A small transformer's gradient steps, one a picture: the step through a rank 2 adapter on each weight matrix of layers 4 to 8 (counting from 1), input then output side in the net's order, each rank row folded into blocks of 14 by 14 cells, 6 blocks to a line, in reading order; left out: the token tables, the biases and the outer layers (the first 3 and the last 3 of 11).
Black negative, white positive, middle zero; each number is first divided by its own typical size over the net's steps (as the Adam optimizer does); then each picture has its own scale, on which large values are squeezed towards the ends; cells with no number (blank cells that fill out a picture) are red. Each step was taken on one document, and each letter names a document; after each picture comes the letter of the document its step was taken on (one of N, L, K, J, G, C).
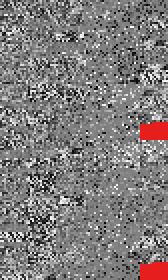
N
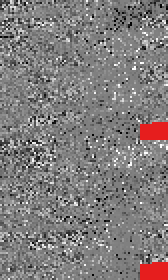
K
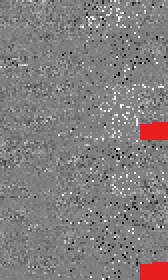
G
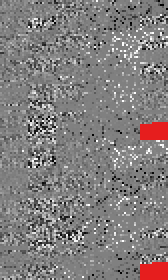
K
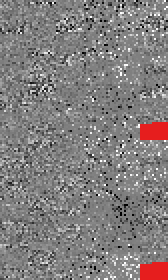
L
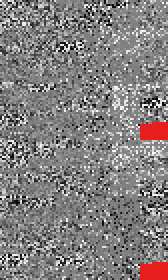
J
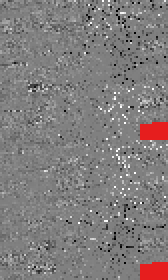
G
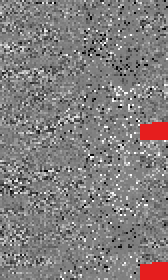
L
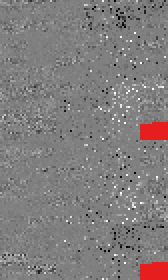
G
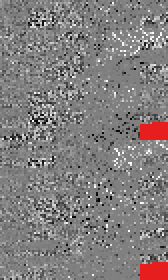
K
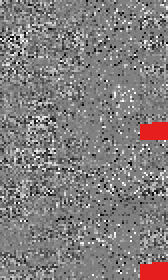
K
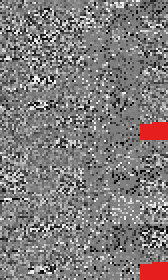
J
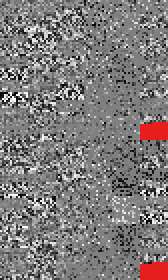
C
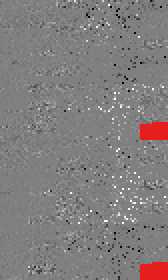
G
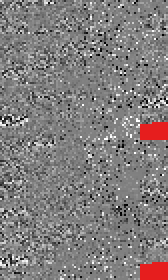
L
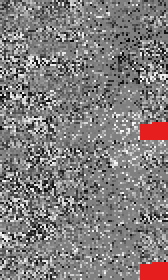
N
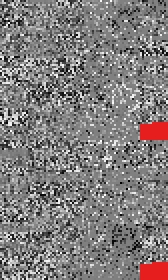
N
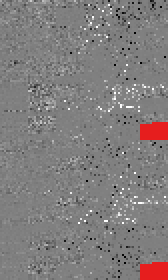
G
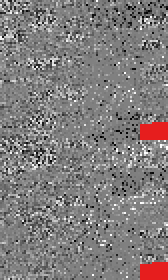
K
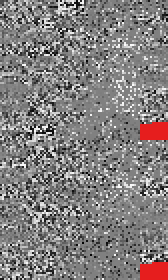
C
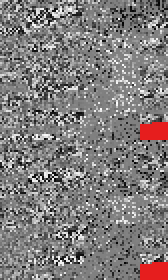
C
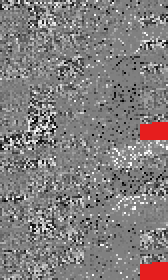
K
